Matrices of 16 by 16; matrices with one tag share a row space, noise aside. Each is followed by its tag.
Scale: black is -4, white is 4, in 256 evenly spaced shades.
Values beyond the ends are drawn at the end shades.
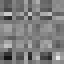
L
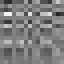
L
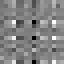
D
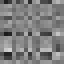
L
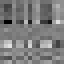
L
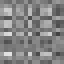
L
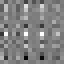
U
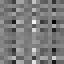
D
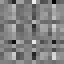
D
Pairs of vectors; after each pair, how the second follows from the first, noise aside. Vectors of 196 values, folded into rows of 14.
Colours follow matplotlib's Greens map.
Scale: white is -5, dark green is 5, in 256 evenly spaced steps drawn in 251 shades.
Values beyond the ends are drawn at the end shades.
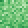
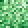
scaled up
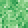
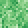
copied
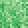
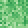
reversed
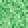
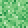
reversed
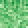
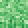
reversed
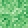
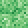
negated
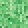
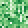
scaled up
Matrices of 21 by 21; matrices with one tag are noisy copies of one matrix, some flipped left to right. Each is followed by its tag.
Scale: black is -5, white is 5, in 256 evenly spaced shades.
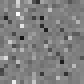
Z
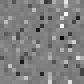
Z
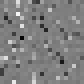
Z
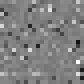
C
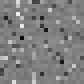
Z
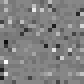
C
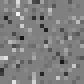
Z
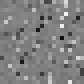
Z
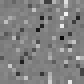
Z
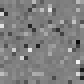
C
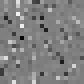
Z
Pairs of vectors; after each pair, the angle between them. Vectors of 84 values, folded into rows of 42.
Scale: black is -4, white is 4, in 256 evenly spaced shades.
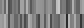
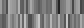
nearly opposite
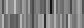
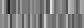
partly opposed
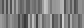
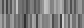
nearly parallel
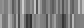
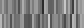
partly aligned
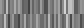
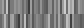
nearly parallel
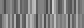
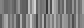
nearly parallel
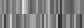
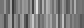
partly aligned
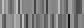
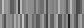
nearly parallel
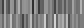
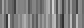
orthogonal
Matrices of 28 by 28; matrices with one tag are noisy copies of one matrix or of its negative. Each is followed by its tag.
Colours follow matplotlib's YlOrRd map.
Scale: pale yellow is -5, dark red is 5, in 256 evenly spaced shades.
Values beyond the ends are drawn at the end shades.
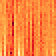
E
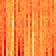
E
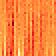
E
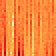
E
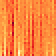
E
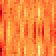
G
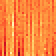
E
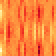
G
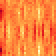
G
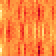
G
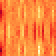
G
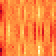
G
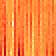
E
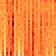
E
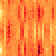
G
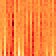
E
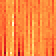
E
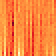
E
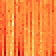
E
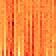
E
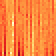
E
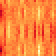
G
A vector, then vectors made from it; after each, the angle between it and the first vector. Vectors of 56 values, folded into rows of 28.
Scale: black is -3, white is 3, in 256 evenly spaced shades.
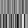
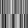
orthogonal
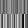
nearly opposite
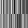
partly aligned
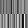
nearly opposite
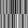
partly opposed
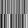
orthogonal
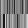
partly aligned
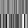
nearly parallel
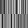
orthogonal
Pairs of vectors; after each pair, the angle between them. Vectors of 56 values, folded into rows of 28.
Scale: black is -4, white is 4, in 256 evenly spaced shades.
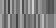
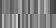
orthogonal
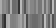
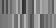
orthogonal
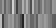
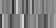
nearly opposite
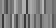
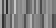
partly aligned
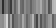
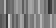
orthogonal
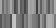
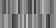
partly opposed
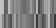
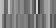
nearly parallel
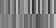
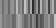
nearly parallel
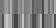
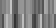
nearly parallel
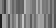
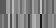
orthogonal
